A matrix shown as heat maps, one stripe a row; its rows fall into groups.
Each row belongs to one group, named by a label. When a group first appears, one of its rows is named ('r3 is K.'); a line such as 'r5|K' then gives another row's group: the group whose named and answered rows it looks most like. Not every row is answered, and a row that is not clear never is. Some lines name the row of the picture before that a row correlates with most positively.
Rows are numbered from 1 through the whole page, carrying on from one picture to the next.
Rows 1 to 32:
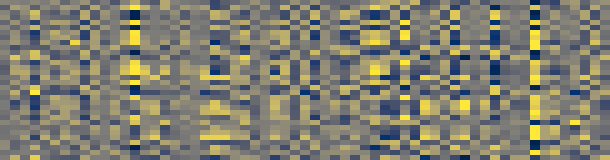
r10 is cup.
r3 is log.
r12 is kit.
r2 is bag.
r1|kit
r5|bag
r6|log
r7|bag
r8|bag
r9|bag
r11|log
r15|bag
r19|kit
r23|cup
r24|bag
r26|cup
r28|cup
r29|kit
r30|log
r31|cup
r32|kit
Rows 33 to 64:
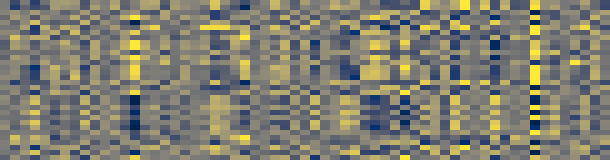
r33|cup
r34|cup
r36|bag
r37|log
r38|cup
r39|bag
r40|kit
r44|bag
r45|kit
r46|bag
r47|bag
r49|cup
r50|kit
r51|bag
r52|log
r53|log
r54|cup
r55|log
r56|cup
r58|log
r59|cup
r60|kit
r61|kit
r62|cup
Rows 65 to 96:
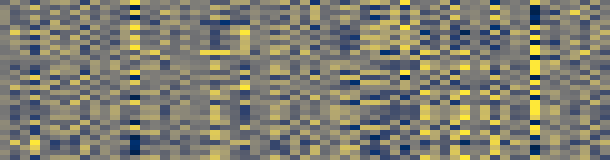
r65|bag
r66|log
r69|kit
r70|bag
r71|kit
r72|bag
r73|kit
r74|bag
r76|kit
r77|cup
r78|cup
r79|bag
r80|log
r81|bag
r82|kit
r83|cup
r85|bag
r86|cup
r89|log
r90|bag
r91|cup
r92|log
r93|kit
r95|log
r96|cup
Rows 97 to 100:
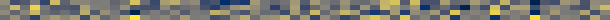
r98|kit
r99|log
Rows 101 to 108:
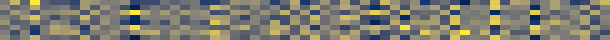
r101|kit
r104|log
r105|log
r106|bag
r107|cup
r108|log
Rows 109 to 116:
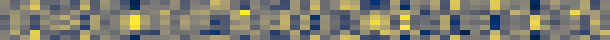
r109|log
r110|log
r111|kit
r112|bag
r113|bag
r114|bag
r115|kit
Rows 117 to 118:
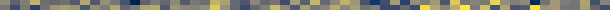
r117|log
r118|cup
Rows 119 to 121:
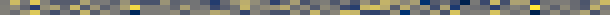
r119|kit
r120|bag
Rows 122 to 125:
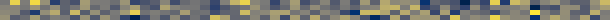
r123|kit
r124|bag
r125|log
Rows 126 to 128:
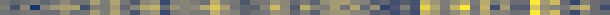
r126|cup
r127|cup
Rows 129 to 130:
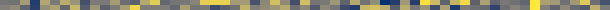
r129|cup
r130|bag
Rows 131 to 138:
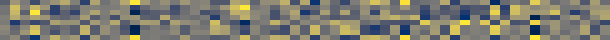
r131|bag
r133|kit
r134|kit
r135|cup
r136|log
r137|log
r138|bag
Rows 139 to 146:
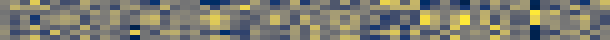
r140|kit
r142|cup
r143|cup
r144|log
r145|kit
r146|log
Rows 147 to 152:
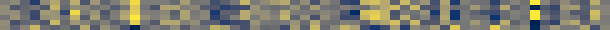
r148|kit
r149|bag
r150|bag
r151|kit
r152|log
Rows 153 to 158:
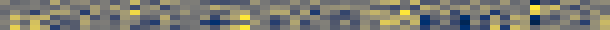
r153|kit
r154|cup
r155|bag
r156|kit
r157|kit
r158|kit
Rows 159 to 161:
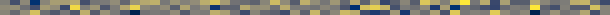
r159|cup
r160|bag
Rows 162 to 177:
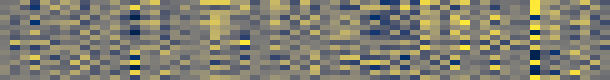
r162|cup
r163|bag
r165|log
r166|cup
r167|cup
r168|log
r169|cup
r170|kit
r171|cup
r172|kit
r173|log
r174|bag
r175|log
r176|kit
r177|cup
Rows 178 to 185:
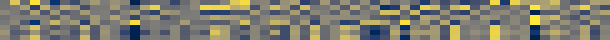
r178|kit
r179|cup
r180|kit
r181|cup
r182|bag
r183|log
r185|log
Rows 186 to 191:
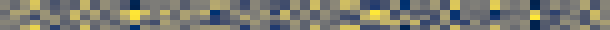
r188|bag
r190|kit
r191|log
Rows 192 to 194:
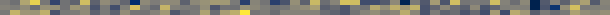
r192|log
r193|kit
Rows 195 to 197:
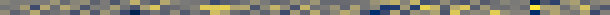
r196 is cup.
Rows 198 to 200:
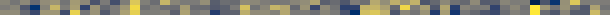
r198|kit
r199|bag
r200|bag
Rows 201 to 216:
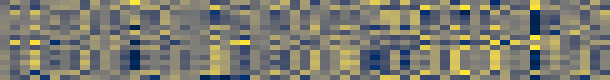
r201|bag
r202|cup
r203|kit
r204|kit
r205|kit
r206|log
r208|cup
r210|cup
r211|log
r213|log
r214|log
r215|cup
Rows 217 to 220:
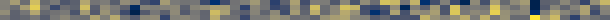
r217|kit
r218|log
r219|log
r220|cup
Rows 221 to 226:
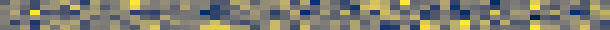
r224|kit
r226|cup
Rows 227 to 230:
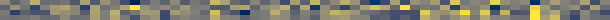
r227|log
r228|bag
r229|cup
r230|cup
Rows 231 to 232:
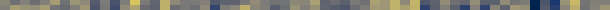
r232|kit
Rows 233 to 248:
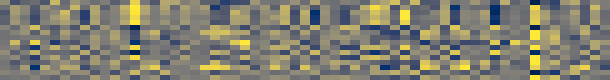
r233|kit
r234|bag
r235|bag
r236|bag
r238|log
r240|cup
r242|bag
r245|cup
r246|cup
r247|kit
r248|cup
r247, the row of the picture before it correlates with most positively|231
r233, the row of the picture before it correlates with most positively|231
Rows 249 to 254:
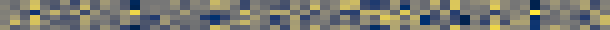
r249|log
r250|log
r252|kit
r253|kit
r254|log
